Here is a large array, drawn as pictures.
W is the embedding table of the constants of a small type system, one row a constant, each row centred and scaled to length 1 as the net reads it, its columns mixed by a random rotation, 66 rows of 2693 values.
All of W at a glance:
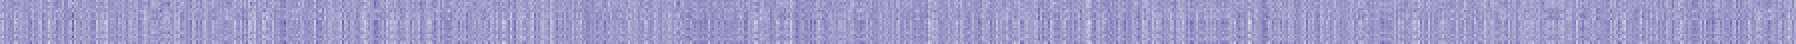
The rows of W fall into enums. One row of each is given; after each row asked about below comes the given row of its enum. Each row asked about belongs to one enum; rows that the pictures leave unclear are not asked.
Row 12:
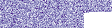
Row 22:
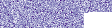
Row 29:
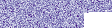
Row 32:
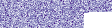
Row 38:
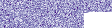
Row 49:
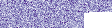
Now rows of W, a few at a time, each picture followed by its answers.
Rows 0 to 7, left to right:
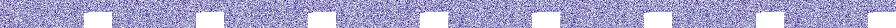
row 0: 38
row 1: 49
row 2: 32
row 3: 32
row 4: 12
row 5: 12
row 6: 49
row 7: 12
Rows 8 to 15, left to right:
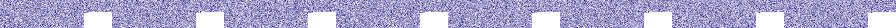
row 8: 38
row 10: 32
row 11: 38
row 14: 29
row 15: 29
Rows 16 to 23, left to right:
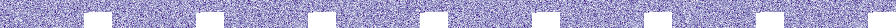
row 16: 38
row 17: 29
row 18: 49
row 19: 32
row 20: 29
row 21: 49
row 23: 49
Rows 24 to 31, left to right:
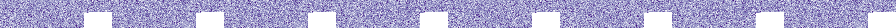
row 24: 29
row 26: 49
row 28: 29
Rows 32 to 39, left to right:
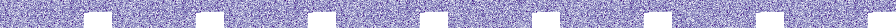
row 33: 32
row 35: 32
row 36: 49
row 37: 32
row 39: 32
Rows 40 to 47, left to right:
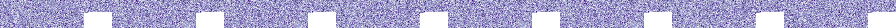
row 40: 22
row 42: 49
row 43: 32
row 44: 49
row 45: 49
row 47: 38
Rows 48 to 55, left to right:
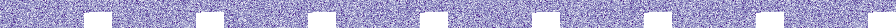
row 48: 12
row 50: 38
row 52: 29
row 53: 32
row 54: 32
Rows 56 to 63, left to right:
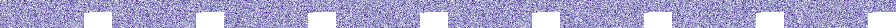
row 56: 49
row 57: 49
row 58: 12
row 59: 29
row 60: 49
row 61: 38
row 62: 32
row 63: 22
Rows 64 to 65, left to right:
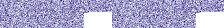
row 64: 32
